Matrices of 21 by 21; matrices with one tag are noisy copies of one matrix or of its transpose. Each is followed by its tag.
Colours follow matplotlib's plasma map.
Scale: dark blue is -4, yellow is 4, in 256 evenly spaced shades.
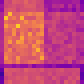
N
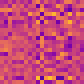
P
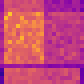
N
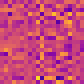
P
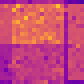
N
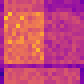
N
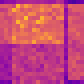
N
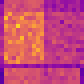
N
